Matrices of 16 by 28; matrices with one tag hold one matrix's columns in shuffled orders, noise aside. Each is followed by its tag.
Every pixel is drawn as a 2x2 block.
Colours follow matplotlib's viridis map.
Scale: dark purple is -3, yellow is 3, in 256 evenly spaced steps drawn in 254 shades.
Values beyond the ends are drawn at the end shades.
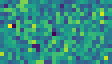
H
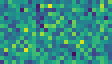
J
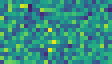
J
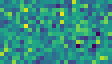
H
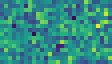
H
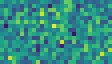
H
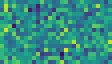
J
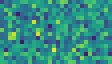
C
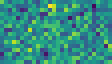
J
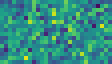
H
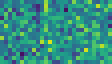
J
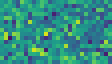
C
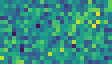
H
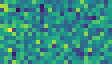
J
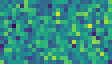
H
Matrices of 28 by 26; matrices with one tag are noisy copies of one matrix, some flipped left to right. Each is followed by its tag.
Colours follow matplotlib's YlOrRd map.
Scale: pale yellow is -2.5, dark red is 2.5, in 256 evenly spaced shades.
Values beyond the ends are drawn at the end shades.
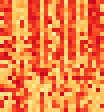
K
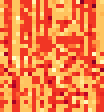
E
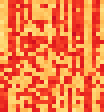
E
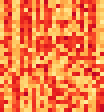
E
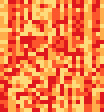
E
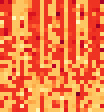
K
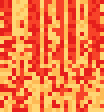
K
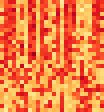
K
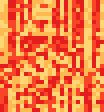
E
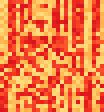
E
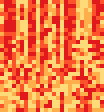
K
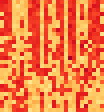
K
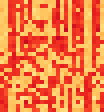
E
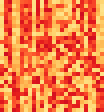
E
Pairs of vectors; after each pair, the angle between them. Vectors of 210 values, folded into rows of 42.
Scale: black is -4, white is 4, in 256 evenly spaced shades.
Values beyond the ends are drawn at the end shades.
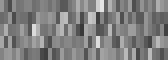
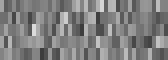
nearly parallel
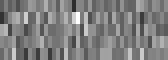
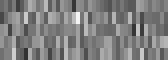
nearly parallel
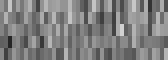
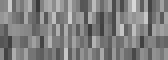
nearly parallel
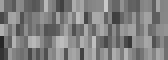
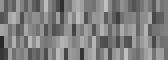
nearly parallel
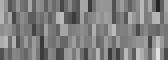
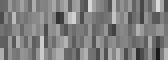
nearly opposite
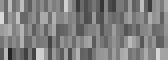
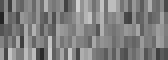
nearly opposite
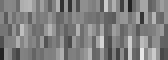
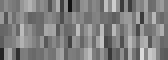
nearly parallel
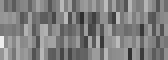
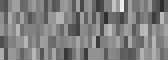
orthogonal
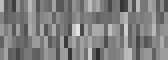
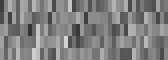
partly opposed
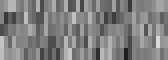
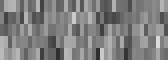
nearly parallel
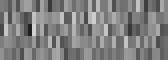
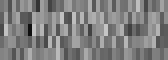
nearly parallel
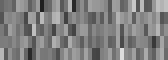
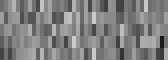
partly opposed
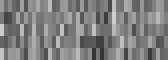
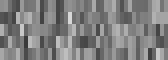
partly aligned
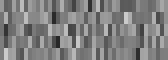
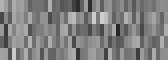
partly aligned
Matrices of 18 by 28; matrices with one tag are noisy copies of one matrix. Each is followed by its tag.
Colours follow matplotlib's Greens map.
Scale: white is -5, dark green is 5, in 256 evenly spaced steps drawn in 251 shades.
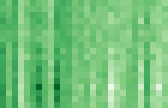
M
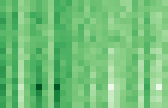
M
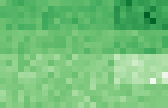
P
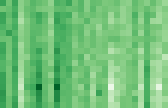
M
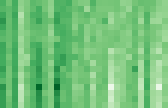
M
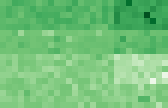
P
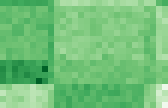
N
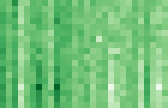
M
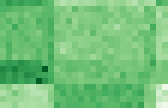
N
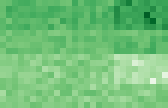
P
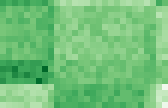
N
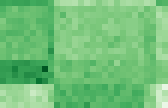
N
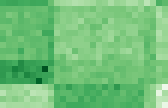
N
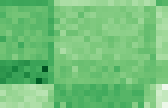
N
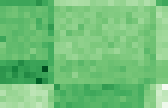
N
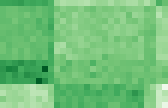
N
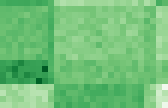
N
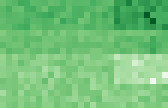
P
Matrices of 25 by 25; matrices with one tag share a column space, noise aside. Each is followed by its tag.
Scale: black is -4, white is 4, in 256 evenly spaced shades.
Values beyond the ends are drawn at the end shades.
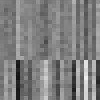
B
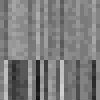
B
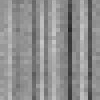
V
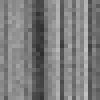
V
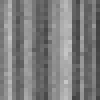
V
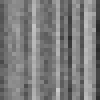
V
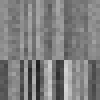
B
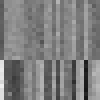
B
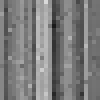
V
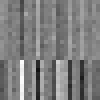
B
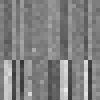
B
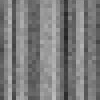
V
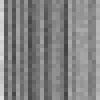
V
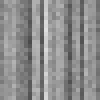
V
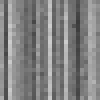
V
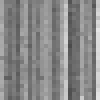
V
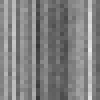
V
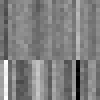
B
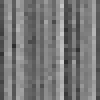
V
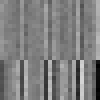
B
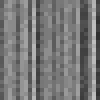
V
